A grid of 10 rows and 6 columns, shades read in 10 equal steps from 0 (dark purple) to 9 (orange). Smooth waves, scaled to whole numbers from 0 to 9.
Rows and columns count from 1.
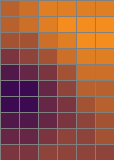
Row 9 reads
2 2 3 4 4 5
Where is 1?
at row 5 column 1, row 8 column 1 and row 8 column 2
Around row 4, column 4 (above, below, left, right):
8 5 5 8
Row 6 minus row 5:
-1 -2 -1 -1 -1 -1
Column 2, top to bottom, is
7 7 5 4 2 0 0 1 2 3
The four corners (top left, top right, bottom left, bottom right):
6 8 3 4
